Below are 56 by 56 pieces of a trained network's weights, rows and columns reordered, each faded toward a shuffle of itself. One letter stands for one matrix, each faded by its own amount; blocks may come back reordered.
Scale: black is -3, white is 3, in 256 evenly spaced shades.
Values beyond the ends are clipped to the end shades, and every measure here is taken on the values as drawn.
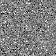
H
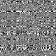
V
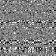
V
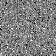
H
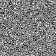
H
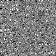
H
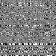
V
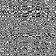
V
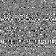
V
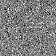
H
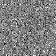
H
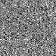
H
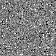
H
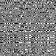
V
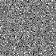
H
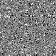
H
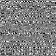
V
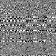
V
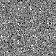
H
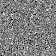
H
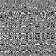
V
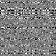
V
